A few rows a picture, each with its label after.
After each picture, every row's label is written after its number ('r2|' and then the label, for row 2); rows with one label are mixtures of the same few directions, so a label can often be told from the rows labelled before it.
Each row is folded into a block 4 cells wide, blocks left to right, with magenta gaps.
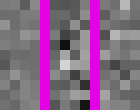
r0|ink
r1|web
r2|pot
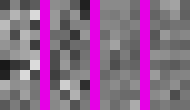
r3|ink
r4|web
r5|web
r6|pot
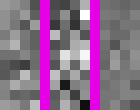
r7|web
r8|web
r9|web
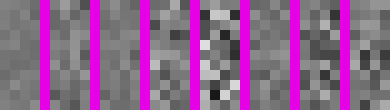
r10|web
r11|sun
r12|sun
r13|ink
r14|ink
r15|ink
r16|web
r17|web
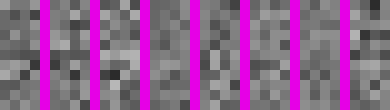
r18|ink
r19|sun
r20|ink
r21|web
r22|web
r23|ink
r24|pot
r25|pot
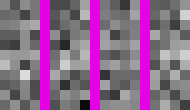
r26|sun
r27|web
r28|pot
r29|web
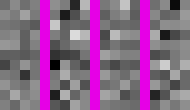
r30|sun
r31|ink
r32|pot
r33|pot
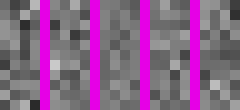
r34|sun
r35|ink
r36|web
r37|sun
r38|web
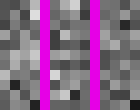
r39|web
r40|pot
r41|sun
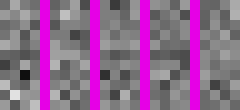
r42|sun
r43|ink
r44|pot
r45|ink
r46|web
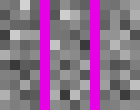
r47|pot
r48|ink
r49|web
